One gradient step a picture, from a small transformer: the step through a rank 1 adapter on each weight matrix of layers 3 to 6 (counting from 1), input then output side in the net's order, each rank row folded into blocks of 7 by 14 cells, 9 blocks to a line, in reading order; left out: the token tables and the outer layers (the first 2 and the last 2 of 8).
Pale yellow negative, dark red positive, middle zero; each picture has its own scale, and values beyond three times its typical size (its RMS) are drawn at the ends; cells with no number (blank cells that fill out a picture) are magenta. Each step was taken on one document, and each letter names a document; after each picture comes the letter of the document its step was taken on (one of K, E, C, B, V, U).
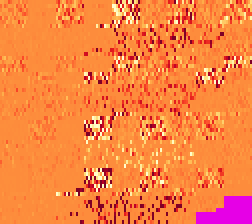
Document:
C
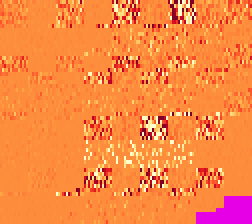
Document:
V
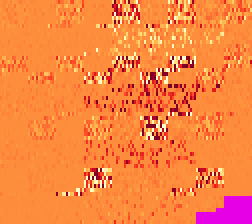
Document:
C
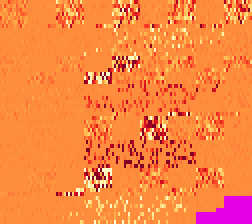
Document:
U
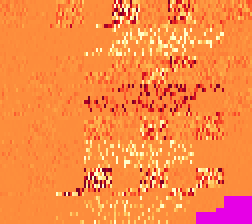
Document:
C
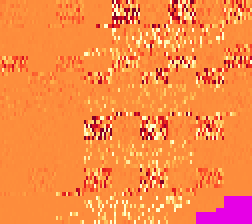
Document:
V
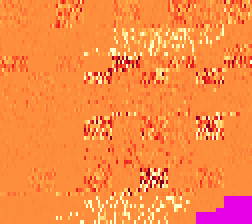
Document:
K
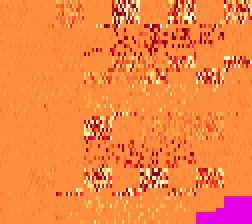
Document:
U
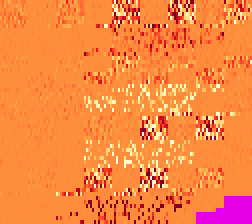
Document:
V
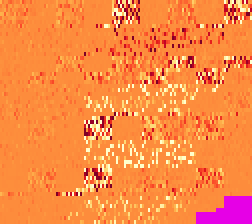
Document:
U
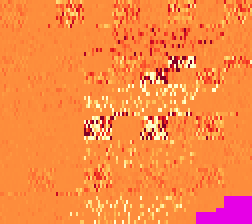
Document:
U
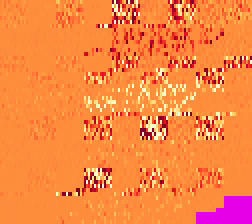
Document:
V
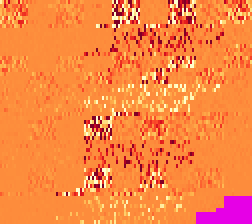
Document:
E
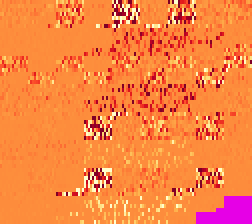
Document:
E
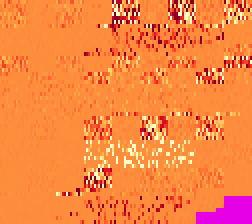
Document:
V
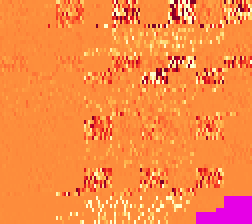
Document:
K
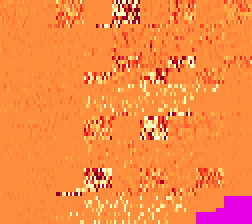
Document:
U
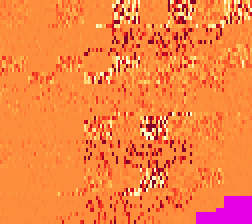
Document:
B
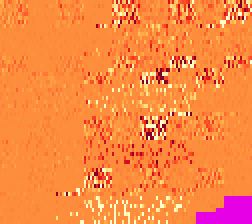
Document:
C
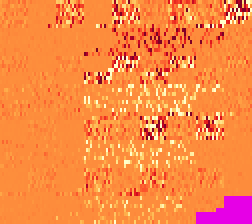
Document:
C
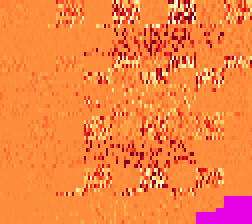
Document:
C
